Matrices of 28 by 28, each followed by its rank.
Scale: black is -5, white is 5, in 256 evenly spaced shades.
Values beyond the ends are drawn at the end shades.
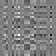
two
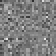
five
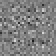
five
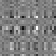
two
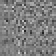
five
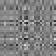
two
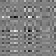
two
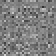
five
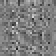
five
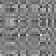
two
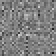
five
